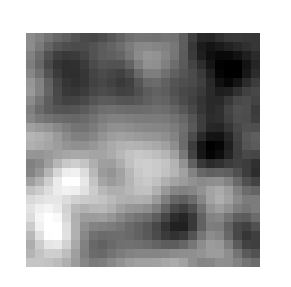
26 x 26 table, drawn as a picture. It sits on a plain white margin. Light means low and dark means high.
Ninth with the lowest average: bottom left. Slope: up to the top right. Grain: blotchy. Lone odd cells: none. Ninth with the highest average: top right. Mirror symmetry: none.
